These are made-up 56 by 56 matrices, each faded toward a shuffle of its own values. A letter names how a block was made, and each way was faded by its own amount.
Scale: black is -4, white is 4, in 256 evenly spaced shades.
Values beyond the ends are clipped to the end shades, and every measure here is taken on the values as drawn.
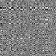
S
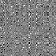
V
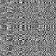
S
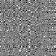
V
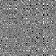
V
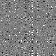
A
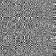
S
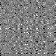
V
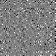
A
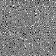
A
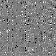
A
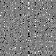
A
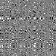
V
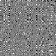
V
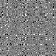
V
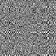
S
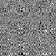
V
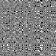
V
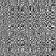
S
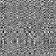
S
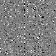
A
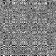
S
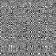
S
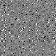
A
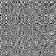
S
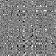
V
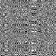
S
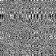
S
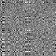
S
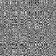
S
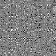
A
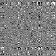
V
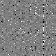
A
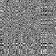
S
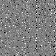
A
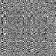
S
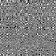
V
